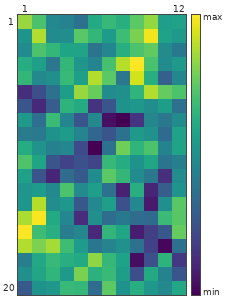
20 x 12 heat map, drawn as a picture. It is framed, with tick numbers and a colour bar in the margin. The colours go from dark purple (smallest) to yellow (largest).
Neither half mirrors the other. No regular stripes run through it. No single row or column stands out from its neighbours. Overall the values sit about 50% of the way up the scale.
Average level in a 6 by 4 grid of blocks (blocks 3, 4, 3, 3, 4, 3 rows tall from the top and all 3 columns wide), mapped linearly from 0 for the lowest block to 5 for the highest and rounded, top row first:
3243 / 0333 / 2002 / 1020 / 5111 / 2321
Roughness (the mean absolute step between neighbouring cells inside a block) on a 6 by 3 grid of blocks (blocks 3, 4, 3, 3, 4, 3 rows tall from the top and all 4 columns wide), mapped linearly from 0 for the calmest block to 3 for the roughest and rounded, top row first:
1 1 1
1 3 2
0 3 1
2 2 2
2 2 3
0 1 3
